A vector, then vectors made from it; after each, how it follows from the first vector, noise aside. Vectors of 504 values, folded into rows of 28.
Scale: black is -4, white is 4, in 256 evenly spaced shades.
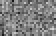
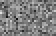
wrapped around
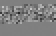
partly zeroed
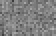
shrunk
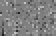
partly zeroed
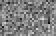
wrapped around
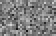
wrapped around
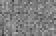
shrunk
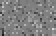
partly zeroed
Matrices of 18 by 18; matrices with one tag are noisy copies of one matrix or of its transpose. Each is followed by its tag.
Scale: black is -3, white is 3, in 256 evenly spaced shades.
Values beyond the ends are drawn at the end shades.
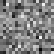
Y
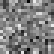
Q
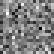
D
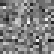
Y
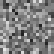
Q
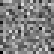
D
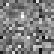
Y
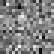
Y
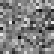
Q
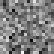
Q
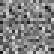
D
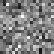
Y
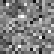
Y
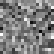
Q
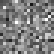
Y
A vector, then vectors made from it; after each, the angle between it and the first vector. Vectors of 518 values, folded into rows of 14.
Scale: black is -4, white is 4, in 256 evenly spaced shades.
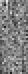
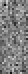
nearly parallel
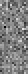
partly aligned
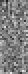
nearly opposite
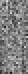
nearly parallel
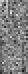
nearly parallel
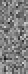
partly opposed
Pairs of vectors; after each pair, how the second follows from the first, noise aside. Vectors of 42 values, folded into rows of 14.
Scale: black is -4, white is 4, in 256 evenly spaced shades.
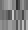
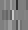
partly zeroed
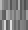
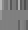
partly zeroed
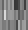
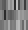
sign-scrambled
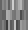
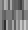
shuffled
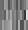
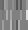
partly zeroed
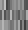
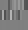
partly zeroed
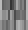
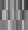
shuffled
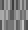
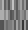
sign-scrambled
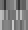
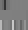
partly zeroed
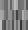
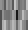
sign-scrambled
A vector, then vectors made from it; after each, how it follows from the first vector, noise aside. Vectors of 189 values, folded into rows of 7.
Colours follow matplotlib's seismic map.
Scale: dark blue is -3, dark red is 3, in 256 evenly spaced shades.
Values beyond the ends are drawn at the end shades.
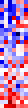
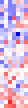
shrunk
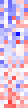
shrunk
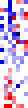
partly zeroed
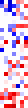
partly zeroed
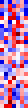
sign-scrambled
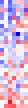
shrunk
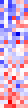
shrunk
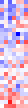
shrunk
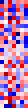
sign-scrambled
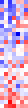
shrunk
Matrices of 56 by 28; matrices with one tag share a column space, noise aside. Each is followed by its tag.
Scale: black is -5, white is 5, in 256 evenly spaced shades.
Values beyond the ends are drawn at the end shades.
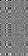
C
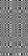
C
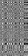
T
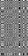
C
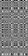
C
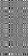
C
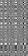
T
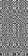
C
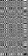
C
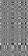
T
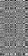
C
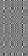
C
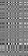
T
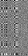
C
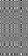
C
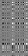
T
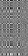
C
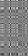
C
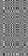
C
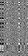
T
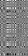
C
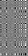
C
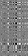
T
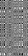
C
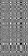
T
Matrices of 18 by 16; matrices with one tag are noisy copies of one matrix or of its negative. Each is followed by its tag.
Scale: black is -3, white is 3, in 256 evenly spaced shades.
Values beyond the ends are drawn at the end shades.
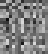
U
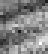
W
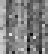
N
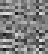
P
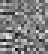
P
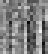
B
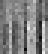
B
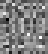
U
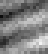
W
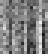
B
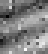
W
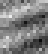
W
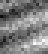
W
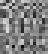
U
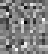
U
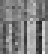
B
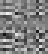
P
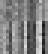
B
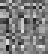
U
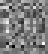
U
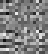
P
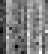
N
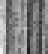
N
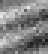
W
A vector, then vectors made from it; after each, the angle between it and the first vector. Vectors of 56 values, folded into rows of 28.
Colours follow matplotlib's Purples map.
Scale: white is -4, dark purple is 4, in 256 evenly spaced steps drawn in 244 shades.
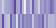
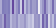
orthogonal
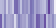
orthogonal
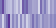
partly opposed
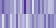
nearly opposite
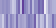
partly opposed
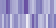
partly opposed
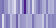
nearly opposite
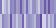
partly aligned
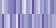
nearly parallel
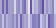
partly opposed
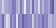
nearly parallel
